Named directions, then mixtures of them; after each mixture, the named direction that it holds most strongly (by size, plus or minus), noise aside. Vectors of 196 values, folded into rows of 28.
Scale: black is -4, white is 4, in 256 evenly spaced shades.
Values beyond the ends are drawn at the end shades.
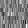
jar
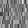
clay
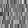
clay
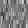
clay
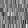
jar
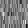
jar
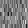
jar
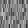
clay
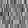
clay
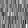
jar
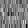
jar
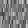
clay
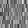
clay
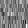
jar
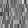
clay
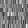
jar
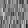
jar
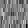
jar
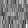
jar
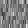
jar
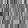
clay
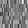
clay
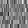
clay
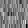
jar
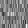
jar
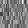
clay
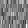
jar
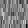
jar
